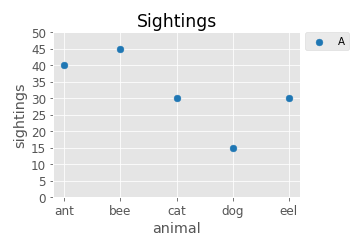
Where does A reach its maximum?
bee
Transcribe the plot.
Title: Sightings
x-axis: animal, ticks ant bee cat dog eel
y-axis: sightings, ticks 0 5 10 15 20 25 30 35 40 45 50
Legend: A
Values:
A: 40 45 30 15 30
